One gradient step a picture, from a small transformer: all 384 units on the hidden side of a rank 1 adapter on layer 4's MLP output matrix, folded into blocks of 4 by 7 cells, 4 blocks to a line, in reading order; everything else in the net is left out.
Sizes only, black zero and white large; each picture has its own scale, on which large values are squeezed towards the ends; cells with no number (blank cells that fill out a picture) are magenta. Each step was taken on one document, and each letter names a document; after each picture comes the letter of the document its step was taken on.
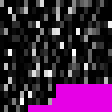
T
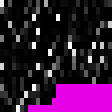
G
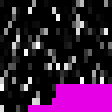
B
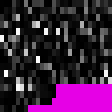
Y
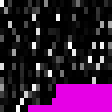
G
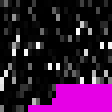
B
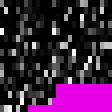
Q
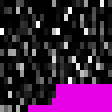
Q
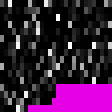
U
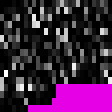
Y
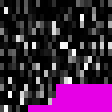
Q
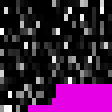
Q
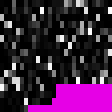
Y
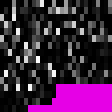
Y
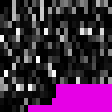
Y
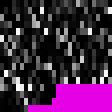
Y
